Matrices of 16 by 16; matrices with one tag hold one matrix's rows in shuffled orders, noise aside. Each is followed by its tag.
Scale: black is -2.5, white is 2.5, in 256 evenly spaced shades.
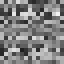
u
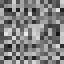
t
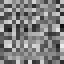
t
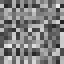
t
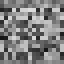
u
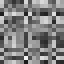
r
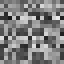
u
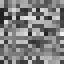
u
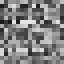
u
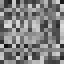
t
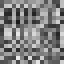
t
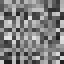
t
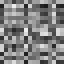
r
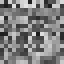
u
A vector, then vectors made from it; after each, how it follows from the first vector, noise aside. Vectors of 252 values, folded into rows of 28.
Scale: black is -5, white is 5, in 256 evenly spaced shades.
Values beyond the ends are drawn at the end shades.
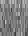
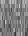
copied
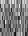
scaled up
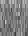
copied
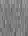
shrunk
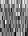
scaled up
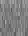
shrunk
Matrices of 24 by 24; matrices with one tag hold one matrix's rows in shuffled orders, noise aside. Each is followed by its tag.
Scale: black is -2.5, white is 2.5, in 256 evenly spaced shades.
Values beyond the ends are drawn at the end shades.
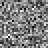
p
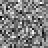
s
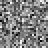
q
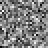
s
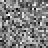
q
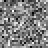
p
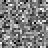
q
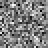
s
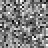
q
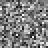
q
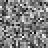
q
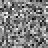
p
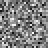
s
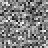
p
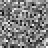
p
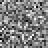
s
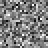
q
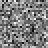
p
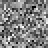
p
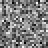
q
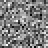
p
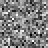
p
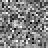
p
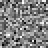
q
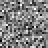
s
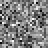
s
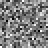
q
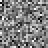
s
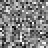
q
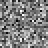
q
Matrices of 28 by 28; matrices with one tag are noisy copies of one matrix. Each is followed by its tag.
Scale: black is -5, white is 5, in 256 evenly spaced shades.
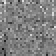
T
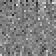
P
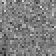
T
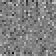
P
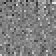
P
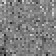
T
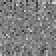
P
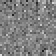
P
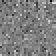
P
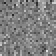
P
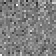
P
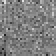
T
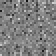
P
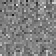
P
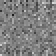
P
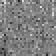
T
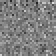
P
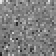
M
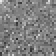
M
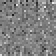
P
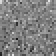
M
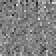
P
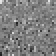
M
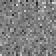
P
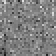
T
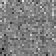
T
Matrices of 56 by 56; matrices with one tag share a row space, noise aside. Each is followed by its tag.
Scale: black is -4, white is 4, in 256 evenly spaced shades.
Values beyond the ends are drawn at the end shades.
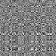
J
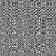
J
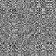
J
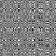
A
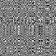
A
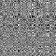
A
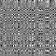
A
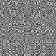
J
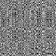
J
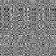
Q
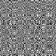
J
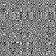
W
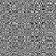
J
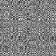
Q
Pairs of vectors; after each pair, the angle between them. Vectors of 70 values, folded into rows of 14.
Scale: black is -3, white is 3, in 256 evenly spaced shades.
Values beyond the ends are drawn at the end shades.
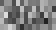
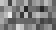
orthogonal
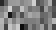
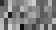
nearly parallel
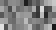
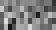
orthogonal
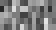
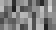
nearly opposite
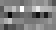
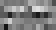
nearly parallel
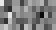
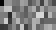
nearly opposite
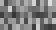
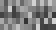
nearly parallel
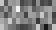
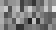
partly aligned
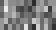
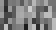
nearly opposite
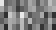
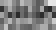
orthogonal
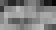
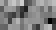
partly opposed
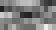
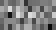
partly opposed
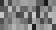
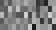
nearly parallel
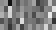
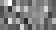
partly opposed
